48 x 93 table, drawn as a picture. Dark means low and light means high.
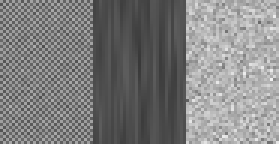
The table splits into one row of 3 panels. Panel 1,1: middling, checkered, strong in contrast. Panel 1,2: low, streaked downward, faint in contrast. Panel 1,3: high, fine-grained.
